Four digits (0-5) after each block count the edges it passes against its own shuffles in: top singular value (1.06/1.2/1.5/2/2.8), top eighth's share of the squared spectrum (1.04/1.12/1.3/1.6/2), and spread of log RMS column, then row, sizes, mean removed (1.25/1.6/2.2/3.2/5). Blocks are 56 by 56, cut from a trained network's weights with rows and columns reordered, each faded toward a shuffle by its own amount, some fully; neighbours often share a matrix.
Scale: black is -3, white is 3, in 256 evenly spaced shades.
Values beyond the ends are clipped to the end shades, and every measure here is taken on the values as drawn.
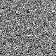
2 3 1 1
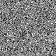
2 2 0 1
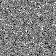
0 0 0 0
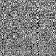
4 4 2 2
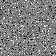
0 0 0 0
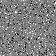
0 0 0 0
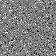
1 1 1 0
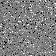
2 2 0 1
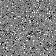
1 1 0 0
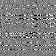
4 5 0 4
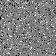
2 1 0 0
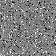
1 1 0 0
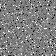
0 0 0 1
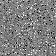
1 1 0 0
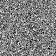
0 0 0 0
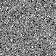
1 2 0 1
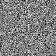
2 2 1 0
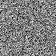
1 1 0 0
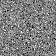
0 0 0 0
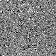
2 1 0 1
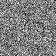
1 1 0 0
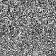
3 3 0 1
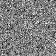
1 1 0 0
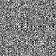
4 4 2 2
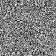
3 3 1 1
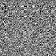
4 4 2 2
